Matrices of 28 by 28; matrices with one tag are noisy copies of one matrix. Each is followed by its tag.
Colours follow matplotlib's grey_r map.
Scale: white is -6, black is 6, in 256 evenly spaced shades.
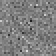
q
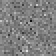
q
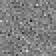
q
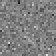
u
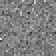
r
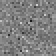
q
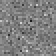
q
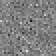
q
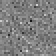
q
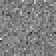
r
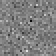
q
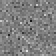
q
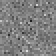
q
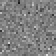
u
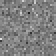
r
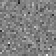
u
